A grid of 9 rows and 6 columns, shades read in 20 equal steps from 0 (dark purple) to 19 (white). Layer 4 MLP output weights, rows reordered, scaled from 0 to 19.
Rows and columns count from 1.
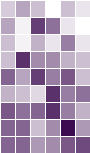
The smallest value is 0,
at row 8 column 5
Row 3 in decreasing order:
18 17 17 14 13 9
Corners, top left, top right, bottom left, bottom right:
15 17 7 5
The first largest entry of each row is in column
4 6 2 1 6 3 6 3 3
